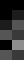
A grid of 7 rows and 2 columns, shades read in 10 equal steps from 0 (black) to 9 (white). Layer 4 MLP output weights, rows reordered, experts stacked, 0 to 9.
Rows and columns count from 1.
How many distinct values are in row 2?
2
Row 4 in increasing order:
2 3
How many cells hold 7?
0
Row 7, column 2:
9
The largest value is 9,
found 2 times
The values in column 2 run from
0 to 9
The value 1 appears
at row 2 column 2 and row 3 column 1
